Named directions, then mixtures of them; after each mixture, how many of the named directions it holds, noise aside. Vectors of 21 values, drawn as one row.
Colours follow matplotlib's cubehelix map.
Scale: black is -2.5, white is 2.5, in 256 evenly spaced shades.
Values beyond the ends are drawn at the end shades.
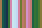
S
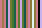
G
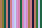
two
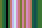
one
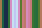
one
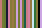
two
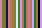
two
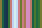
one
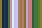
one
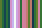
two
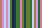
two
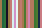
two
